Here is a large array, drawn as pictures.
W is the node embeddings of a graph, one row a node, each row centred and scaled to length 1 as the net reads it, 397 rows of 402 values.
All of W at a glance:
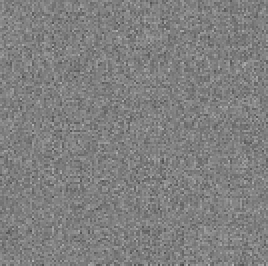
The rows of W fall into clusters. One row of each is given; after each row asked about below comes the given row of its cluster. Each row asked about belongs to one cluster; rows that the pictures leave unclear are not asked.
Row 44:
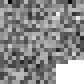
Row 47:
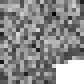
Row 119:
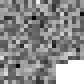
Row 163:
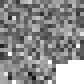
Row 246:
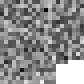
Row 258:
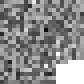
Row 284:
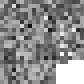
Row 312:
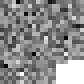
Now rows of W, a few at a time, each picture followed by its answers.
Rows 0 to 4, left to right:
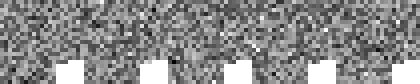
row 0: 119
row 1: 258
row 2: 284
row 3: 284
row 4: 246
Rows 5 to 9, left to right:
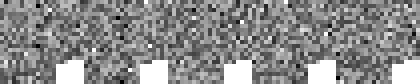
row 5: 47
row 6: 119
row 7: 246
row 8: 47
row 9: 44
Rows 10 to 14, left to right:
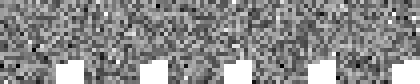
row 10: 119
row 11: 47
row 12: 119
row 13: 258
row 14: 44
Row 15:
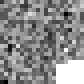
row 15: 258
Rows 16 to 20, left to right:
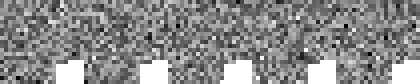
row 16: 119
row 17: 119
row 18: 312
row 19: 284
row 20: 312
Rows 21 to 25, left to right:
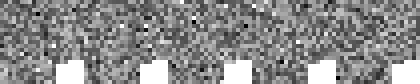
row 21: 163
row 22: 284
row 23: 312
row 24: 47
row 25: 119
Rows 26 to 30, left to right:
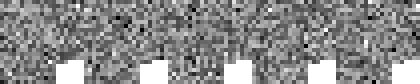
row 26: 47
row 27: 119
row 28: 258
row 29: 284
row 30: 44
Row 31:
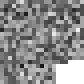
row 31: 284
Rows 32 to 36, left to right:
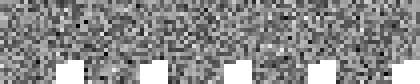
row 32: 312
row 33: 119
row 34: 119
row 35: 44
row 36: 258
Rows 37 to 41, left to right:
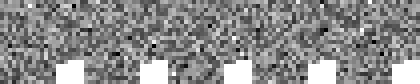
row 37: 47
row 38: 312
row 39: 119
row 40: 312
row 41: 258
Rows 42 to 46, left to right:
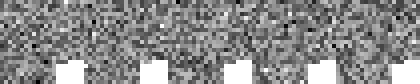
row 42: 119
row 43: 312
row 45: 284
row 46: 284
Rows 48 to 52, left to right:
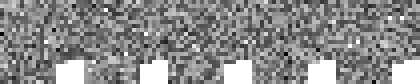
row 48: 47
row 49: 163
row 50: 119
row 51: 312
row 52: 44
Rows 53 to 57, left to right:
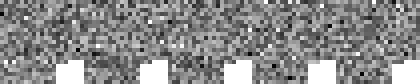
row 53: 246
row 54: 44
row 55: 44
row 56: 312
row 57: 119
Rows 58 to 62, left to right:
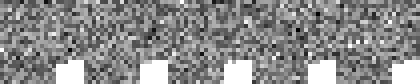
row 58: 44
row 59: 312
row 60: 312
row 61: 258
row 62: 44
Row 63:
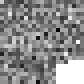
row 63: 44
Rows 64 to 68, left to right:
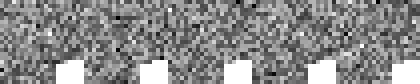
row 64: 47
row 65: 119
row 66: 312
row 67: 47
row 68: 312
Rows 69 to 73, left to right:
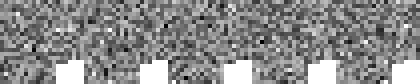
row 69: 119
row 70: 246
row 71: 119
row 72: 163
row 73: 163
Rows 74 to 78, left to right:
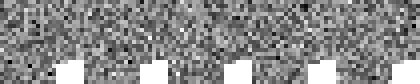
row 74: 258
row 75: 246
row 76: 47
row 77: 119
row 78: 312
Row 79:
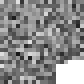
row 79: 47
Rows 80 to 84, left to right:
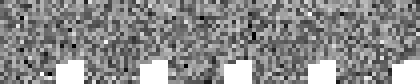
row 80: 258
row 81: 258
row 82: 119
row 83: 258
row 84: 47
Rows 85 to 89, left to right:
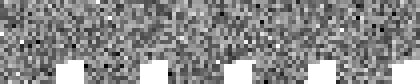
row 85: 258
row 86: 312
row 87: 47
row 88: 312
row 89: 258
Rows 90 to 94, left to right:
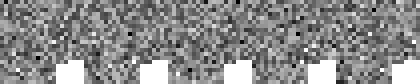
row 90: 246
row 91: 284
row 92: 246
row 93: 284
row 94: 119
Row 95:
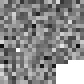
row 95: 284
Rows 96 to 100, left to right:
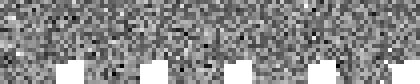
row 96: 284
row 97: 163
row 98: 284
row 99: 246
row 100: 284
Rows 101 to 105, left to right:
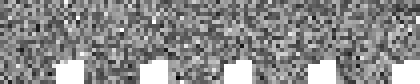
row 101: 258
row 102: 47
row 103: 163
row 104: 284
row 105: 284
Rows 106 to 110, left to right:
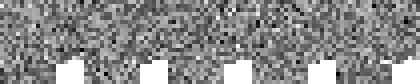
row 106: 47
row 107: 284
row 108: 119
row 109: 246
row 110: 47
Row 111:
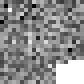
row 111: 44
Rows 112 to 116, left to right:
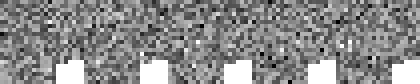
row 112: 163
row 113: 312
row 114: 284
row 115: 44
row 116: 44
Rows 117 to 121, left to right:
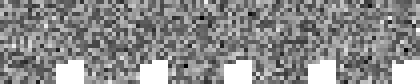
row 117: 44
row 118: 246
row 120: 258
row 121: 44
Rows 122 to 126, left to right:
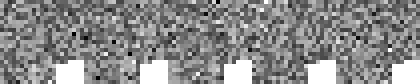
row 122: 284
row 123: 163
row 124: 163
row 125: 47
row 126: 284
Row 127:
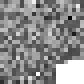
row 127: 47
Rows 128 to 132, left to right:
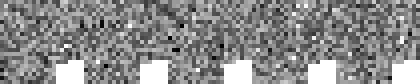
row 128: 119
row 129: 312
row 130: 258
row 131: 246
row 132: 163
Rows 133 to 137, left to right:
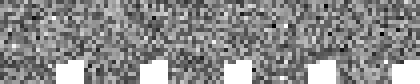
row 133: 44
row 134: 47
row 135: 44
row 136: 47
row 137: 284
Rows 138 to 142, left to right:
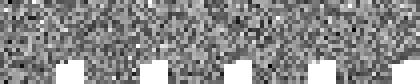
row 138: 44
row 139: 258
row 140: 47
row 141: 312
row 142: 47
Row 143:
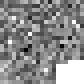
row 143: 163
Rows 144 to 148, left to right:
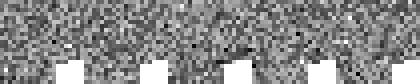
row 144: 119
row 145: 246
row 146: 47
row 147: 284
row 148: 284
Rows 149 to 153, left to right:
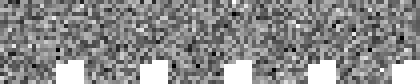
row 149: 44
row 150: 246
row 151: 258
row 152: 246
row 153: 119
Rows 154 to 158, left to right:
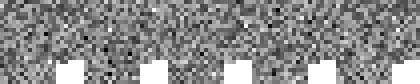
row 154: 284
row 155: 258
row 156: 312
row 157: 246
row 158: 284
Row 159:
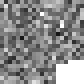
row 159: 246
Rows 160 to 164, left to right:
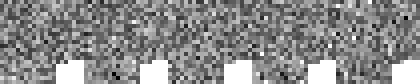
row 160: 246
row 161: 163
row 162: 312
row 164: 47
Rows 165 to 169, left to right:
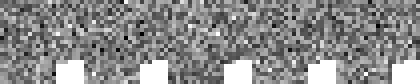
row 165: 163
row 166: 246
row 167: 47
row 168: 246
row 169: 163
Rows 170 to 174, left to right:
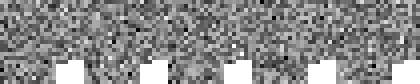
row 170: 119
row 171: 284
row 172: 119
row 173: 44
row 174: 163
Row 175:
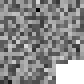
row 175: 119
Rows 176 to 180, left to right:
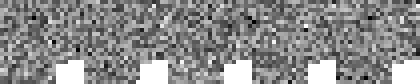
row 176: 119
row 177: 312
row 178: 246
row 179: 44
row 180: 44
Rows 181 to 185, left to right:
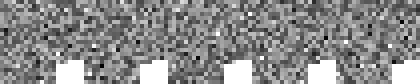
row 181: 312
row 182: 119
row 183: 47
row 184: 284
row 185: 284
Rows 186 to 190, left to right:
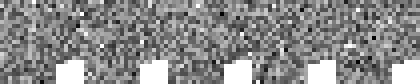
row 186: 47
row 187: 258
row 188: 47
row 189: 119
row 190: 44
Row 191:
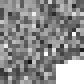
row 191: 47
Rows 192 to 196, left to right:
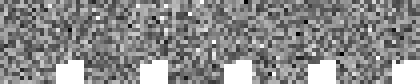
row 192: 246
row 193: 44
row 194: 47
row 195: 284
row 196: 312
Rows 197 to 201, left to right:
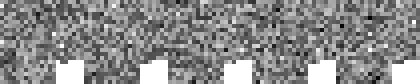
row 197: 284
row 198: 47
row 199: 44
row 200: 258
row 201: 119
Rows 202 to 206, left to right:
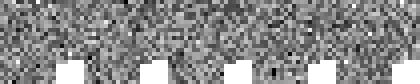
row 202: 312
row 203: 284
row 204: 284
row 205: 246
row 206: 258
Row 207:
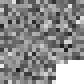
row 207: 312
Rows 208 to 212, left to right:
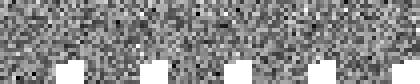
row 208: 119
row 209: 258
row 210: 258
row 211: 246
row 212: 44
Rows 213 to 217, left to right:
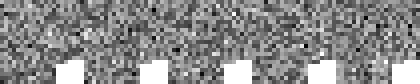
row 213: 47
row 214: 258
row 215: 258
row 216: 119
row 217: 163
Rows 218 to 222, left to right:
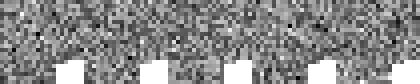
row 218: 47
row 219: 258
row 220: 163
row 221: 47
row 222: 246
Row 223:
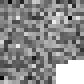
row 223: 44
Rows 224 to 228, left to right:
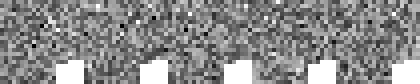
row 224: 119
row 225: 47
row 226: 47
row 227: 163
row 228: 258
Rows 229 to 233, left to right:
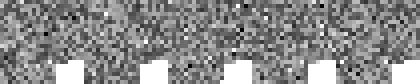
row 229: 284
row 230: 47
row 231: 312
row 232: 163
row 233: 284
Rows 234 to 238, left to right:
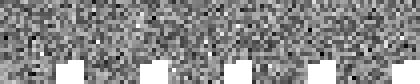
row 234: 163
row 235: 44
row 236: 163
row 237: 119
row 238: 119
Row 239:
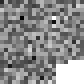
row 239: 44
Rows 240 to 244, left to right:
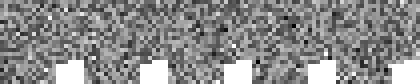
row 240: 119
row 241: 284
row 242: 284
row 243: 119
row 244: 258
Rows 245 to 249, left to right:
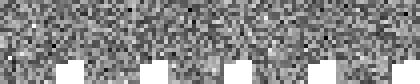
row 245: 284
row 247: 163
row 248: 284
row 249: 163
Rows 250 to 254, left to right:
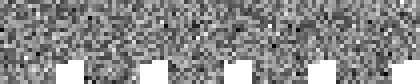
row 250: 284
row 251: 119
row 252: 312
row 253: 258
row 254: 258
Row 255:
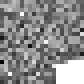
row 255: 47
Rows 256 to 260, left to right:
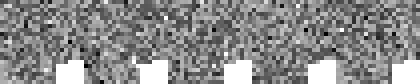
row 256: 163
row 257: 284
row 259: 47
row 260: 163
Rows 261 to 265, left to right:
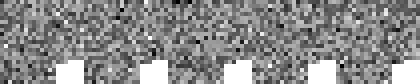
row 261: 258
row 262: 119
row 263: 44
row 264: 312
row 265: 284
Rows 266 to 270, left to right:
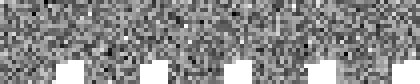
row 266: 312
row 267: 246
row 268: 258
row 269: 258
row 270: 163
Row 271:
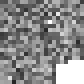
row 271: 163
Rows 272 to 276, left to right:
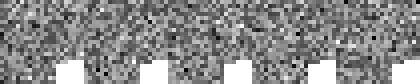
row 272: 258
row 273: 284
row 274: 163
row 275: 284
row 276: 44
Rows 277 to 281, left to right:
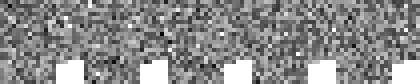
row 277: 163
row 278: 44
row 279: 44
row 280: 258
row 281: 312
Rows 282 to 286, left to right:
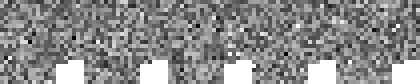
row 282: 284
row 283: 44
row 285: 312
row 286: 246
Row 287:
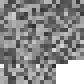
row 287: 284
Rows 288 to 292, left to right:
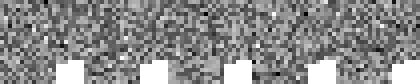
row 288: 312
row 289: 246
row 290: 163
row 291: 47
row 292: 246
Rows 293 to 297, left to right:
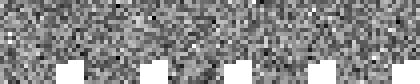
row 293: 284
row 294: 44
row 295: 119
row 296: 44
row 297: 246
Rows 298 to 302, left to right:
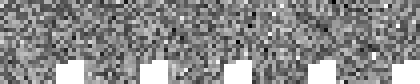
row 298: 284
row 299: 163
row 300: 163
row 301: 47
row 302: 246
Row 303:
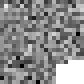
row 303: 44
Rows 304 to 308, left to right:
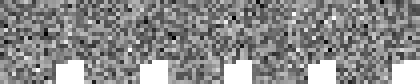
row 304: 163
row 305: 246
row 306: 163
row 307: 246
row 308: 312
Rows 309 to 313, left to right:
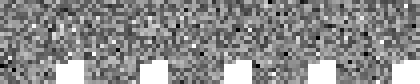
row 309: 284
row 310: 163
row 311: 312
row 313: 312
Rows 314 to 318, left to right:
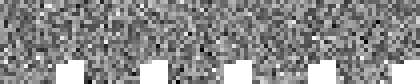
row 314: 246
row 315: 258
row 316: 119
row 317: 246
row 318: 284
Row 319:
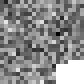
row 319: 246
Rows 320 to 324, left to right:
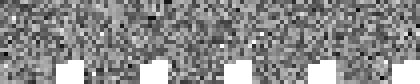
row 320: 163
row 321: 47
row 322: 258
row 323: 284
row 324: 163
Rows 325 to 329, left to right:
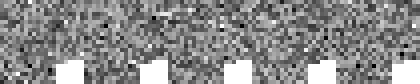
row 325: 258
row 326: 47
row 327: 44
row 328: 284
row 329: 312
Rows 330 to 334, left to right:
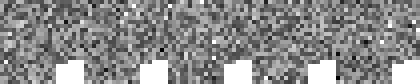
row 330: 284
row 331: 246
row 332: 47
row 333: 119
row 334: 44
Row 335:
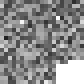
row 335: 284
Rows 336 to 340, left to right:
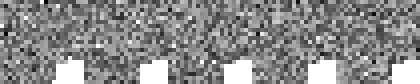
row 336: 312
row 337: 44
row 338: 47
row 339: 312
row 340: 163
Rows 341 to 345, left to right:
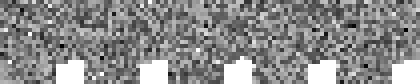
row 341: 163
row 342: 258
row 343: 47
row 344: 284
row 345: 258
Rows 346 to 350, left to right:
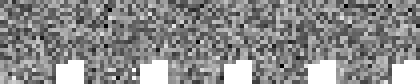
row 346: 163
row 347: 258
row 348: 163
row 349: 258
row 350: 163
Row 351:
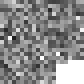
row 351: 312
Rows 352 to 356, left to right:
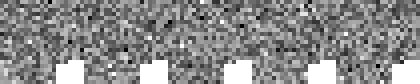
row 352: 163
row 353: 246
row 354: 44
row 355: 246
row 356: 284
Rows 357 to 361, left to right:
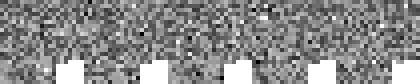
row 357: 163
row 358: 246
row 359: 163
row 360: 284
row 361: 312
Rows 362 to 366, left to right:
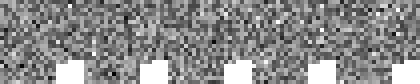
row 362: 312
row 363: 163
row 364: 258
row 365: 312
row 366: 246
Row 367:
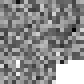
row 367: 312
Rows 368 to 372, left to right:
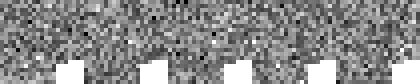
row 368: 246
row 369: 47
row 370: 44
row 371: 284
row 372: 258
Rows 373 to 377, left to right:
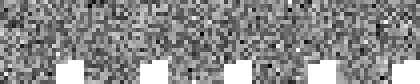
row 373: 258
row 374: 44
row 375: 246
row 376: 119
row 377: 163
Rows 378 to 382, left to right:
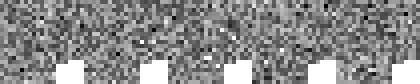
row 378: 246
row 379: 312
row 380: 246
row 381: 47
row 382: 163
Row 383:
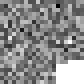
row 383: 312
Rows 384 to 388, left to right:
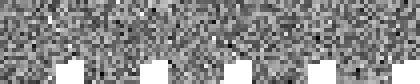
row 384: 119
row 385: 258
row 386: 312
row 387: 119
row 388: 246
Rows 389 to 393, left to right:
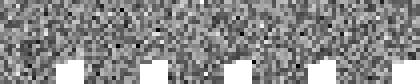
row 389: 258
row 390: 119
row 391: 47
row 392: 47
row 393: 312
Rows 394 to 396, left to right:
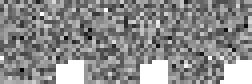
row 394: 246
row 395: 163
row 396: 312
